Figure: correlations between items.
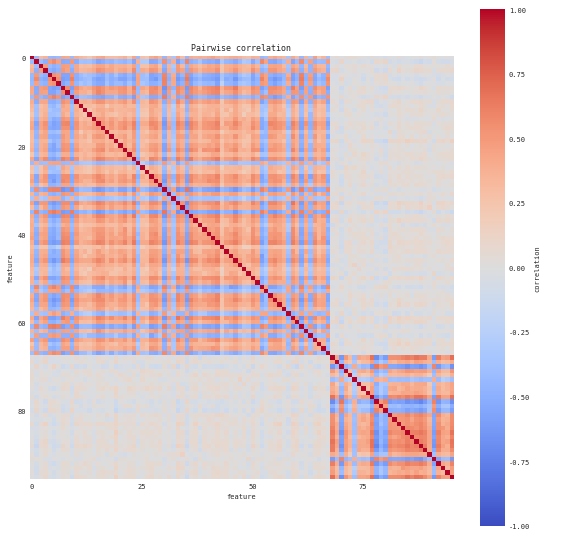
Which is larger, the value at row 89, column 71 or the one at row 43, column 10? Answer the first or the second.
the first
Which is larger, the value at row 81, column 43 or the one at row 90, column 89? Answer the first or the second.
the second
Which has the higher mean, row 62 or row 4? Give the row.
62
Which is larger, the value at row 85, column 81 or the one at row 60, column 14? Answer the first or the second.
the first
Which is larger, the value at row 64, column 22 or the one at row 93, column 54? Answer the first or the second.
the first
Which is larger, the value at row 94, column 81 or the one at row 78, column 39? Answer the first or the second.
the first
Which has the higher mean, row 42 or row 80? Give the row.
42
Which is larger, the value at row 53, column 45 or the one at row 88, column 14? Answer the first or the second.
the second
